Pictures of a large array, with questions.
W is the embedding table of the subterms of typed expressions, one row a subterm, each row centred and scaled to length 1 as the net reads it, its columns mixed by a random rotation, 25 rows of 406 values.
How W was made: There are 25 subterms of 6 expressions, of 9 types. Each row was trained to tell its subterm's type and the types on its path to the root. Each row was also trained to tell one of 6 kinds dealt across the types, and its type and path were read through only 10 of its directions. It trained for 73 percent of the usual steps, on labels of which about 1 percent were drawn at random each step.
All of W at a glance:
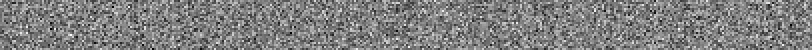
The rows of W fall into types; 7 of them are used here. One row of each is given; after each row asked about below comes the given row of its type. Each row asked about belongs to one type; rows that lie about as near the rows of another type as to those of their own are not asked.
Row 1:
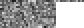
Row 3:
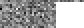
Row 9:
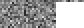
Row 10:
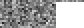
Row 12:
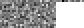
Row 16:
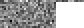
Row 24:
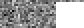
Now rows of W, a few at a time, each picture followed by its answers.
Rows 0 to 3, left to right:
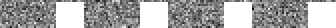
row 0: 10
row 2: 24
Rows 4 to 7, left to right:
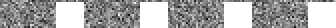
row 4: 24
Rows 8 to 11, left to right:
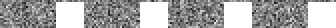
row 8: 9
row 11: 12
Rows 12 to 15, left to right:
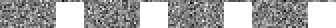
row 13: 16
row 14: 12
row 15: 24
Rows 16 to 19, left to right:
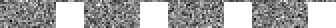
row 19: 1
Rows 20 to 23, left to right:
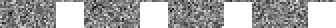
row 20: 10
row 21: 9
